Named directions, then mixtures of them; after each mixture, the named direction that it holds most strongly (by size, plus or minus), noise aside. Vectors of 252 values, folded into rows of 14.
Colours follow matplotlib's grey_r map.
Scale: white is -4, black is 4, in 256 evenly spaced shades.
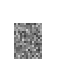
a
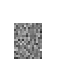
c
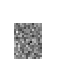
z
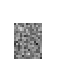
a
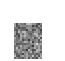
a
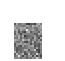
a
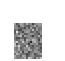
z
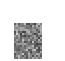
a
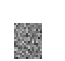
c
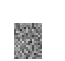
z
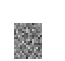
z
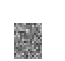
a
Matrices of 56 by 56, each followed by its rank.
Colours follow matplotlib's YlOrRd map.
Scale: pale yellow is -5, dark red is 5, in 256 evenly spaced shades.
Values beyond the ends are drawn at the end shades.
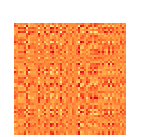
three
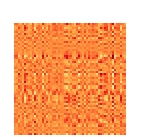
three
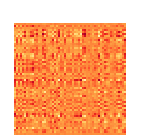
three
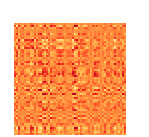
three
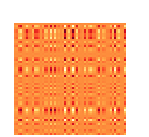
one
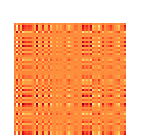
one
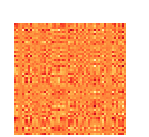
three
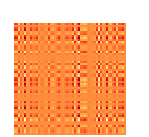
one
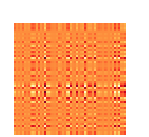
one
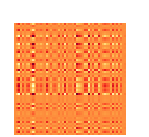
one
